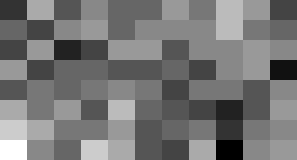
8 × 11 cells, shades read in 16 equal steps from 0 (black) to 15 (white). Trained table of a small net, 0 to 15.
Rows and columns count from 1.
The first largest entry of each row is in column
9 9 2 1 5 5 1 1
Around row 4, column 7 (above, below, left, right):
5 4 5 4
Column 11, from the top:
4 6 8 1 8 9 8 9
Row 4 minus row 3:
5 -5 4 2 -4 -4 1 -4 0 0 -7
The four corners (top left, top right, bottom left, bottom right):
3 4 15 9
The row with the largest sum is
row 8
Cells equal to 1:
1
